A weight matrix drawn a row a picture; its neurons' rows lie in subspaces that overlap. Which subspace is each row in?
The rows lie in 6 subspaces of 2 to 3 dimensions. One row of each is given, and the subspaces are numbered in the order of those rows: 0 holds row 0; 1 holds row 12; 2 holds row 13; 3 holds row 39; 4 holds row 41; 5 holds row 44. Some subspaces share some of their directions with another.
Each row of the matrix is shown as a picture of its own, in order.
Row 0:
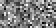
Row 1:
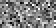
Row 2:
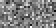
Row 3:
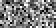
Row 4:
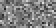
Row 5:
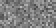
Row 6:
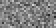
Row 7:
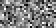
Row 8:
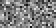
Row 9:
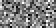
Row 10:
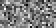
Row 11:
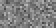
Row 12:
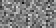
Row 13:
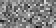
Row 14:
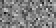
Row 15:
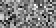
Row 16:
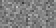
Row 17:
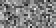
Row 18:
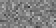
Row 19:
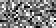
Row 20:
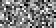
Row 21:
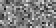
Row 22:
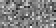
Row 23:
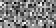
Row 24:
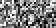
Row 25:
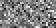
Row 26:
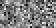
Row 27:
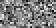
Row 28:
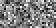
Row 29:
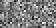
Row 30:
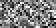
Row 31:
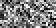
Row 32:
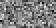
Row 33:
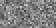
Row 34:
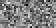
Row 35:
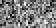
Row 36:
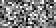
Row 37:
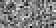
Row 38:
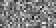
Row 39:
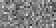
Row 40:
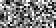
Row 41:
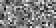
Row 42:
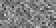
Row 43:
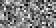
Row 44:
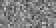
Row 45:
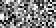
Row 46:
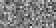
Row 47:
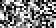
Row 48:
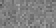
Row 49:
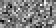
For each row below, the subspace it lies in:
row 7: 4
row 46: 3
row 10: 5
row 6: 0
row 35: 0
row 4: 4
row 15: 5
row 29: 5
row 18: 2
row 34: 5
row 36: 1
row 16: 1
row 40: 2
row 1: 0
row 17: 5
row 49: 2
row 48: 0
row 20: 0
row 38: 5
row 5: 5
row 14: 3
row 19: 2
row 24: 0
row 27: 4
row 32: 4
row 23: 4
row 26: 0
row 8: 2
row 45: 5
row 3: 0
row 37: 2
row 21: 4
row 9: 1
